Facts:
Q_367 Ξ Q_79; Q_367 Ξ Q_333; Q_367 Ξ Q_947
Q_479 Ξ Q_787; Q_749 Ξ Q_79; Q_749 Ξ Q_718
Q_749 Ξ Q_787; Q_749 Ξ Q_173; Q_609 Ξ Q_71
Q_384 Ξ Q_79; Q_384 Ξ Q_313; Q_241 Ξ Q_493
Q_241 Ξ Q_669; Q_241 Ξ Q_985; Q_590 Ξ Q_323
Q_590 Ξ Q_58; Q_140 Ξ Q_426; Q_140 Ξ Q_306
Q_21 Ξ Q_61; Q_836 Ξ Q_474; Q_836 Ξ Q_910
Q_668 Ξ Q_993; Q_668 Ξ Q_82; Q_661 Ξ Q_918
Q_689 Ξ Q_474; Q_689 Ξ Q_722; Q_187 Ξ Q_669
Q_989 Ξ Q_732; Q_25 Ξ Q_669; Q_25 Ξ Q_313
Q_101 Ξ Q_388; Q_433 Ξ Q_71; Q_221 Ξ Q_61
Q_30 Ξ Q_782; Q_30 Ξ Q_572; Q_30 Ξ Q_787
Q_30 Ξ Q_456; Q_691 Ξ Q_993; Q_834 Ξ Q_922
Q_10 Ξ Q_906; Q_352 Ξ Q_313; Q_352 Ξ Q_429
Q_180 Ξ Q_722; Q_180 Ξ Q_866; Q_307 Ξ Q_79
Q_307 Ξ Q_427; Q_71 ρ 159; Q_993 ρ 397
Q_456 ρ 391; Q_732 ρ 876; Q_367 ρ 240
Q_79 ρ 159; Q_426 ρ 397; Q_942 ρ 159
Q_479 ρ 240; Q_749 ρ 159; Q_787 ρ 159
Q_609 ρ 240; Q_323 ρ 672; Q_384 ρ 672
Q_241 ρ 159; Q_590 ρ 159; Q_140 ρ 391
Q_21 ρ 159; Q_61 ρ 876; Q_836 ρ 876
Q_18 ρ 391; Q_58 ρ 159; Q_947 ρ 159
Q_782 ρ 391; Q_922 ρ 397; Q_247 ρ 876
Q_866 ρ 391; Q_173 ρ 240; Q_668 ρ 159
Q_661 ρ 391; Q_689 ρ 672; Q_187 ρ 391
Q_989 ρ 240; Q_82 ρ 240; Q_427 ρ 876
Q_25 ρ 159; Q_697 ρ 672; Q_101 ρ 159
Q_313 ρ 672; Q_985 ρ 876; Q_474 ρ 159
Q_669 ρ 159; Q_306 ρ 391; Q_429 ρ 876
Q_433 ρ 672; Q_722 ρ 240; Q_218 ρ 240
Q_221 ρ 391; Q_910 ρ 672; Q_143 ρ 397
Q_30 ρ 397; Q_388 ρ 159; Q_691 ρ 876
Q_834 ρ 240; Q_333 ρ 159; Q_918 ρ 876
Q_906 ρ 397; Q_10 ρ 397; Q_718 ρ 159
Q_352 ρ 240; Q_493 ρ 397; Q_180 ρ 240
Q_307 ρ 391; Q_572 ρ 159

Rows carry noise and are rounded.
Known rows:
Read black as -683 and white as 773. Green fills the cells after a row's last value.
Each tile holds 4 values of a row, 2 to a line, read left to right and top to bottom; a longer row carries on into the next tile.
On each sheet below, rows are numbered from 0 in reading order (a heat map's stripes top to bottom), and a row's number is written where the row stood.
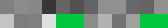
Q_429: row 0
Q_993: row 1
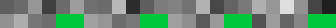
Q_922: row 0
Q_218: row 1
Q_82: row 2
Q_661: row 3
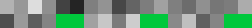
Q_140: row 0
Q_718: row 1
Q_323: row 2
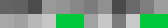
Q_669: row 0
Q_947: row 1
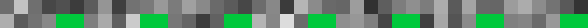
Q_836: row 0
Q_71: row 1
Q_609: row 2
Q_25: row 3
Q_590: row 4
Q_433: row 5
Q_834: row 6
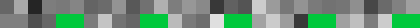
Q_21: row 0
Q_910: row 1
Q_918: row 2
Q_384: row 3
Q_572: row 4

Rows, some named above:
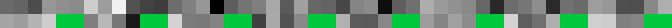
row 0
Q_669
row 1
Q_307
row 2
Q_427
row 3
Q_433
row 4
Q_61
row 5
Q_352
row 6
Q_985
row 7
Q_79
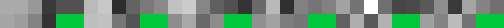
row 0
Q_367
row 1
Q_749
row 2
Q_479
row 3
Q_101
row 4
Q_866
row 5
Q_241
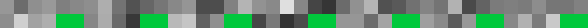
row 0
Q_313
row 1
Q_30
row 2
Q_787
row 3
Q_221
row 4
Q_722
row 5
Q_82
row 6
Q_493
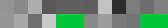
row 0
Q_173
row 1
Q_668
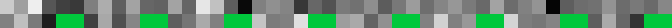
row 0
Q_307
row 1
Q_433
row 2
Q_187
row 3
Q_429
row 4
Q_143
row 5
Q_697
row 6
Q_427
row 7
Q_689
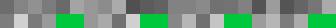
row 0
Q_697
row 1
Q_173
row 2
Q_426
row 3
Q_474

